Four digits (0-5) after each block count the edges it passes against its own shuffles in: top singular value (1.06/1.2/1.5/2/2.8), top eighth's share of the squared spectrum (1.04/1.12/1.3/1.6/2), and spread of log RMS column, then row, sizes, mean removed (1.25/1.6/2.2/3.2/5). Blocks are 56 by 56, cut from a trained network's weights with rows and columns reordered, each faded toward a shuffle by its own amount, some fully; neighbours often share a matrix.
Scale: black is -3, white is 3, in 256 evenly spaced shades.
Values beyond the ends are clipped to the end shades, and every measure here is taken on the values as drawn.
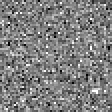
1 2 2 0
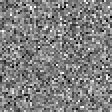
0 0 0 0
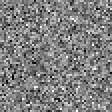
2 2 0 0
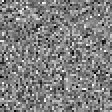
0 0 0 0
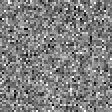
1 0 0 0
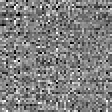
3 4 3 2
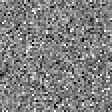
0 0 0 0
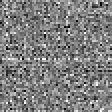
3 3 2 2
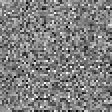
3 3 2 1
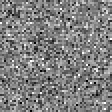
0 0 0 0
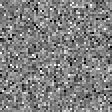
0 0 0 0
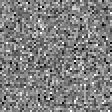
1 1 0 0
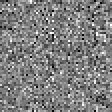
3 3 3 0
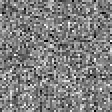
3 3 1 1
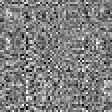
4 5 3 2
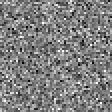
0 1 0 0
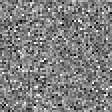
2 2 0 0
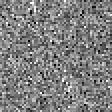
0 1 0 0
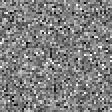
1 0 0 0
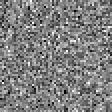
3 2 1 0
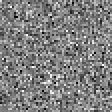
1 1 0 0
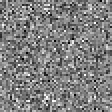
3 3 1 1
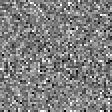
2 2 1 1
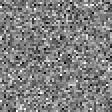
2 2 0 1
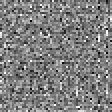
2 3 2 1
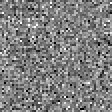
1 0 0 0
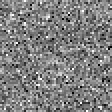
1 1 0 0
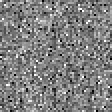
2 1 0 0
